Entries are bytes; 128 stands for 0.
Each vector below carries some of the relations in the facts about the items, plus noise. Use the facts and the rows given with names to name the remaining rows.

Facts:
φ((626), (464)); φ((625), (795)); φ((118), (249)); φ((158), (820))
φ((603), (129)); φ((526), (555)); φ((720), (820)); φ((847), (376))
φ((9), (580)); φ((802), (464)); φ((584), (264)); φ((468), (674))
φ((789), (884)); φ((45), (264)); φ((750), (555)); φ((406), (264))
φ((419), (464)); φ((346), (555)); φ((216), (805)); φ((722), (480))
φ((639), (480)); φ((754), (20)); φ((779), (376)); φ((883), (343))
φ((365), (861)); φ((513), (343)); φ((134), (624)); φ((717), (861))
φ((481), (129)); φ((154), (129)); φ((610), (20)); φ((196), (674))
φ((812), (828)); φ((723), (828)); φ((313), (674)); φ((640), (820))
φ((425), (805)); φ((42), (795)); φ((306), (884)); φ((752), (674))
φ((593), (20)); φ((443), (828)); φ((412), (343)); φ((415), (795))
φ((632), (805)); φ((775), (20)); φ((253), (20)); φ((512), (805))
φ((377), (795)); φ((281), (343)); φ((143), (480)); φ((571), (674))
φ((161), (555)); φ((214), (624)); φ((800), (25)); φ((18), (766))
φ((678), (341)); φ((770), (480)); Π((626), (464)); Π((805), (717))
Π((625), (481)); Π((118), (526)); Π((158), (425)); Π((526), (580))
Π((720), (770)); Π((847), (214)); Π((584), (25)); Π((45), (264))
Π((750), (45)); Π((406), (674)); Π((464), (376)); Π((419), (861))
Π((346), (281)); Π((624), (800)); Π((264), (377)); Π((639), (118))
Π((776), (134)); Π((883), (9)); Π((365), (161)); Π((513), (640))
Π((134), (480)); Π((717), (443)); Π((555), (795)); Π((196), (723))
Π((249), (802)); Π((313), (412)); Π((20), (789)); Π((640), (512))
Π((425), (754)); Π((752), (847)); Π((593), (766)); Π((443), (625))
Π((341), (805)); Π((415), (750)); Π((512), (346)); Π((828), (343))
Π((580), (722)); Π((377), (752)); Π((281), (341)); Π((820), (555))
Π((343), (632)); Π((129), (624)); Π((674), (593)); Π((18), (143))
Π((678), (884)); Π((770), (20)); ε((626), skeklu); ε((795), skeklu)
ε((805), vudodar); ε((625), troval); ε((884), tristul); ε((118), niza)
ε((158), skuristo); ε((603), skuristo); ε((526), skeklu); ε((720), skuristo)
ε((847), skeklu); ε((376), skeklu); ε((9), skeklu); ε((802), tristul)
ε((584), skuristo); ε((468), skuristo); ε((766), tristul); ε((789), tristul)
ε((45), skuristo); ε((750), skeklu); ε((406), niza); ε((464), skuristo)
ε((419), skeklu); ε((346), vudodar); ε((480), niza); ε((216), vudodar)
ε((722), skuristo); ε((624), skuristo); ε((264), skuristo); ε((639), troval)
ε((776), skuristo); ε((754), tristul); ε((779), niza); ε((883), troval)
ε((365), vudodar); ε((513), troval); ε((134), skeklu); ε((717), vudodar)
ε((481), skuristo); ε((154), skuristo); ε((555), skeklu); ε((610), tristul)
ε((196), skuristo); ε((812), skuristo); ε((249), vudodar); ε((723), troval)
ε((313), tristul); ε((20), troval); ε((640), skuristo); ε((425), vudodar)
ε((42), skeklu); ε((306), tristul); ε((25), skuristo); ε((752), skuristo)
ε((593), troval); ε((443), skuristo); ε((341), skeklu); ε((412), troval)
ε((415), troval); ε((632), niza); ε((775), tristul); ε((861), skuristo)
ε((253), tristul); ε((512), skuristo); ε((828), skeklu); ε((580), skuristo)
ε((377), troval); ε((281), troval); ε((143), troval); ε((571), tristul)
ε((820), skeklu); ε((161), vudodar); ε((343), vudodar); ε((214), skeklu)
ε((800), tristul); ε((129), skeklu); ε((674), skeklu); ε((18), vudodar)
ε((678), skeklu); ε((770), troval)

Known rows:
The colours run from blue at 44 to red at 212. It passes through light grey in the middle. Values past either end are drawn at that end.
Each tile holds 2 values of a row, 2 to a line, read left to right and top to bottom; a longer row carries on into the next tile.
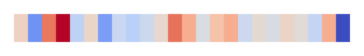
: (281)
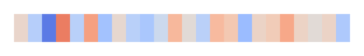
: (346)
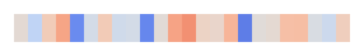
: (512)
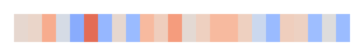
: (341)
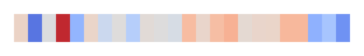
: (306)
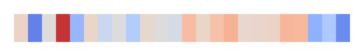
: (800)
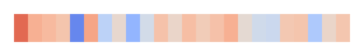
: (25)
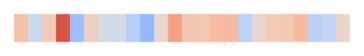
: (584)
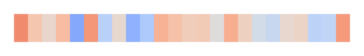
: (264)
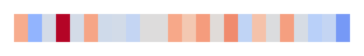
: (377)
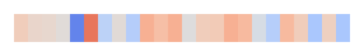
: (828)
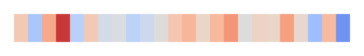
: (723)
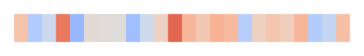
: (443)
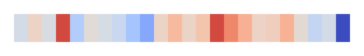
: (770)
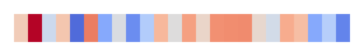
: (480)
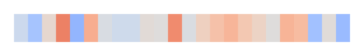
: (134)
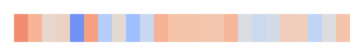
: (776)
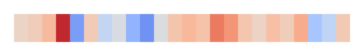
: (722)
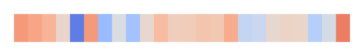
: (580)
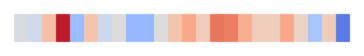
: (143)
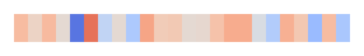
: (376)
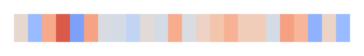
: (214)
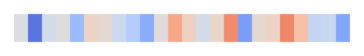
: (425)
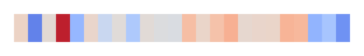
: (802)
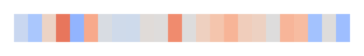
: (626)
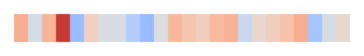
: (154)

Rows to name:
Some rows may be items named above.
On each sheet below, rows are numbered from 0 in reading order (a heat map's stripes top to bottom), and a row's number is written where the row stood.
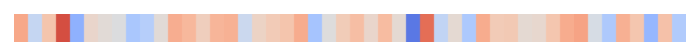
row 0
(481)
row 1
(376)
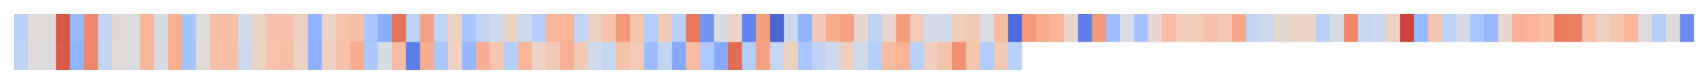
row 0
(526)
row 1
(161)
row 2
(343)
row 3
(580)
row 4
(639)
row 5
(526)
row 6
(884)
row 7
(161)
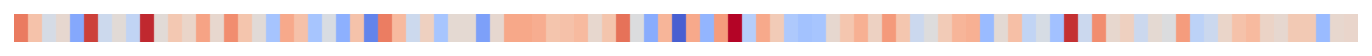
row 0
(795)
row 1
(593)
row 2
(468)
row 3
(750)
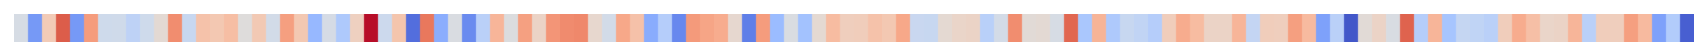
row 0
(847)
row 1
(480)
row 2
(580)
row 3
(406)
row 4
(406)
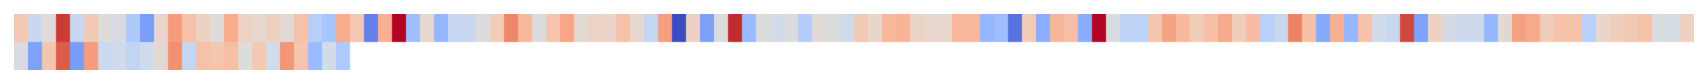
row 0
(45)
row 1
(513)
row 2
(789)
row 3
(674)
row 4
(640)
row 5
(847)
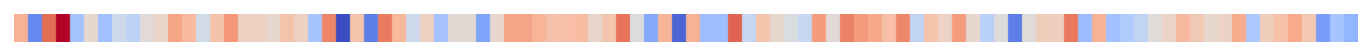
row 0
(412)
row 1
(593)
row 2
(625)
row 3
(118)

